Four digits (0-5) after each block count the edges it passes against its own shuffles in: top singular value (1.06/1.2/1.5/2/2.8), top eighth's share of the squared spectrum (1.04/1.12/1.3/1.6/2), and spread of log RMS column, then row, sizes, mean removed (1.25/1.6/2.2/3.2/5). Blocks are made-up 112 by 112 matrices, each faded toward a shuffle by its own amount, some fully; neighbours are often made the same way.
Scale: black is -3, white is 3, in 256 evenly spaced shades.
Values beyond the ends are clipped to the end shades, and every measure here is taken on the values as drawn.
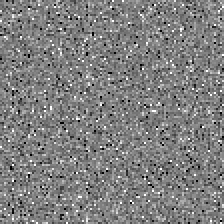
0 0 1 0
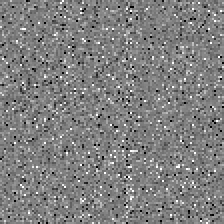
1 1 1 0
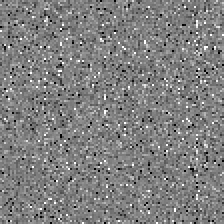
1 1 1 0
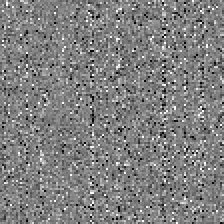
1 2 3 0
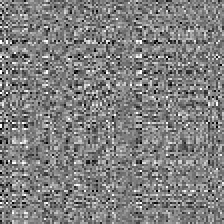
5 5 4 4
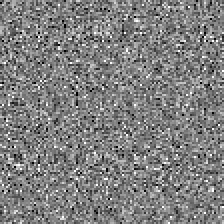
4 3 2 2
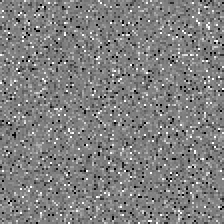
0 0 0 0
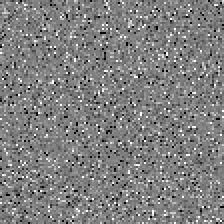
2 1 0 0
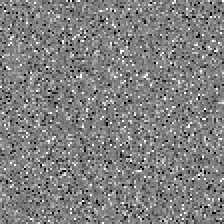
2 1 0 0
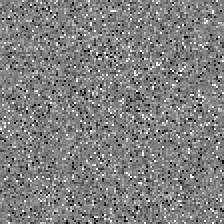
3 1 0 0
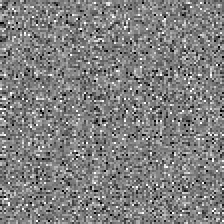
4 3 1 2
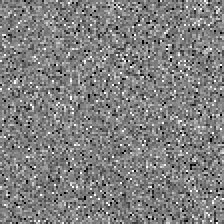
2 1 0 0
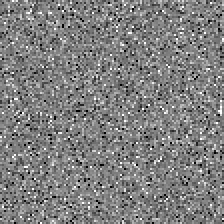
2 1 0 0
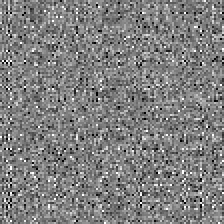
5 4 3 3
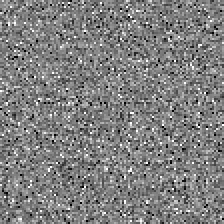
3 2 1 1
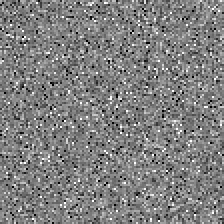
2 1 0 0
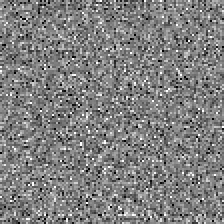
4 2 1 1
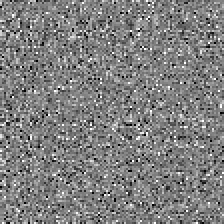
4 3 1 2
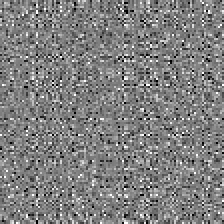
5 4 3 3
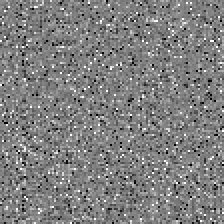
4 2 1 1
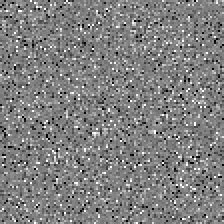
0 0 0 0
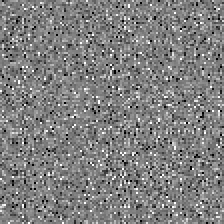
4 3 2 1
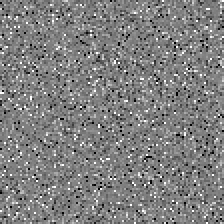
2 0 0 0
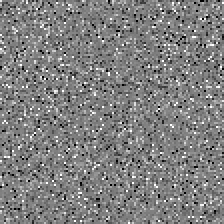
0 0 0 0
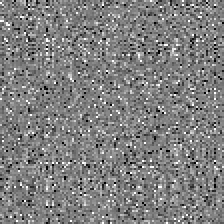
4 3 2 2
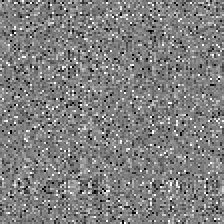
4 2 1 1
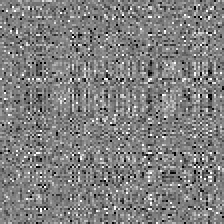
5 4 3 3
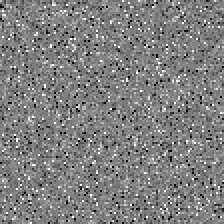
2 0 0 0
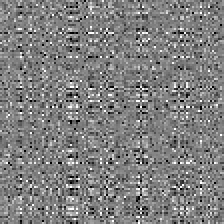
5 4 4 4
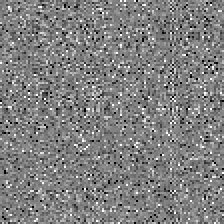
4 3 2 2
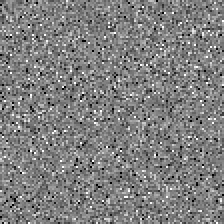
0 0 0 0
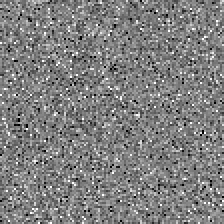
0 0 0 0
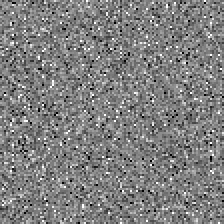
0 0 2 0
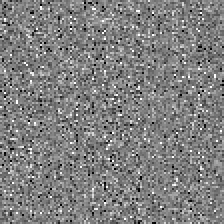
1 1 3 0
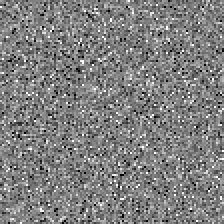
0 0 0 1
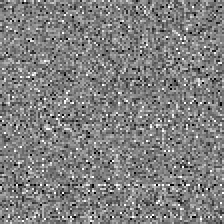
1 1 0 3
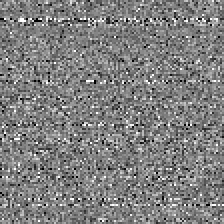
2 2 0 4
